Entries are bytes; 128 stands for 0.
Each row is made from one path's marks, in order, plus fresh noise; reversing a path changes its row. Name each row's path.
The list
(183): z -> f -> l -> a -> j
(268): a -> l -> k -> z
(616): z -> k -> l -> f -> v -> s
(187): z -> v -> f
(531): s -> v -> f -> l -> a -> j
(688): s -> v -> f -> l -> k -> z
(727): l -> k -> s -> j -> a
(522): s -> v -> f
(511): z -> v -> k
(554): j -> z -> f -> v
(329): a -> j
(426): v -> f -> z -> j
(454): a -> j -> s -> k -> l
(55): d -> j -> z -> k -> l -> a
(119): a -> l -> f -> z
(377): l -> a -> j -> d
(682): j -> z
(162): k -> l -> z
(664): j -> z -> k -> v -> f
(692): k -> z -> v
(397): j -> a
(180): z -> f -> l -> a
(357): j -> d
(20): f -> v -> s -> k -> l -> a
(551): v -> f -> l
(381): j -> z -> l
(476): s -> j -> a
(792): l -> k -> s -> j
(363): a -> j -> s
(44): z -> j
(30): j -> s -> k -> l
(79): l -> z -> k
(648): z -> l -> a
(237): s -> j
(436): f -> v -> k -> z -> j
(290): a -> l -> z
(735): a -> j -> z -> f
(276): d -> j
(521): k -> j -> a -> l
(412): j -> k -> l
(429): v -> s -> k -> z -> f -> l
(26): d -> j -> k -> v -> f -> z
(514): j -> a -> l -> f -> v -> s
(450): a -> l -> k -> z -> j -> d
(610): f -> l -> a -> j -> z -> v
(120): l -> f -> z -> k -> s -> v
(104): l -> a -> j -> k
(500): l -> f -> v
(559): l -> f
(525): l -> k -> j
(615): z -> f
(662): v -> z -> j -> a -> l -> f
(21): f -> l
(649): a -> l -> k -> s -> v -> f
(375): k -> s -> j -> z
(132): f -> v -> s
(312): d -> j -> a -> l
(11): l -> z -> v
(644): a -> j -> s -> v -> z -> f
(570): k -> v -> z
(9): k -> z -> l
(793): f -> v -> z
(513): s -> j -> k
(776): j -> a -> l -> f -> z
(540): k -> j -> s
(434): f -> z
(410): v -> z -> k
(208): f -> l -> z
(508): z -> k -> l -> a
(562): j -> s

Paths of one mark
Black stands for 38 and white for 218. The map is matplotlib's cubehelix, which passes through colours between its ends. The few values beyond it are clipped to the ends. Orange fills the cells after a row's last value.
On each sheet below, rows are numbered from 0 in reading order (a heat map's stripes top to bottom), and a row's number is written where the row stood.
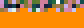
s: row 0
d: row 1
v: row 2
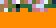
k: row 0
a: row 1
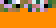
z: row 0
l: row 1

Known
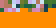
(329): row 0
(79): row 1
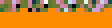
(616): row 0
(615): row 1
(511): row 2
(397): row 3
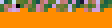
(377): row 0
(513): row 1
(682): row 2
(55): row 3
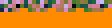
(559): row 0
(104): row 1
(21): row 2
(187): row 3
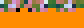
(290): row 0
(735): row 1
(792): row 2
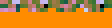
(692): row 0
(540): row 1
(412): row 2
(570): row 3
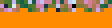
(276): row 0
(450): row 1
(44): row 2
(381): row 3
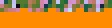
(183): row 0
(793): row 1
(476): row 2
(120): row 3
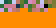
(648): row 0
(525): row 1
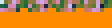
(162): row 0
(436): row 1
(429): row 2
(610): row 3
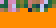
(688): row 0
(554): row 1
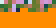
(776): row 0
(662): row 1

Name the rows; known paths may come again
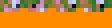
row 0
(363)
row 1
(237)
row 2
(540)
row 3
(570)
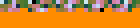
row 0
(180)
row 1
(357)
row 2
(727)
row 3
(290)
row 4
(11)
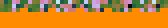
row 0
(26)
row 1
(514)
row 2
(648)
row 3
(268)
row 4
(664)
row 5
(508)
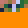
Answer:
(554)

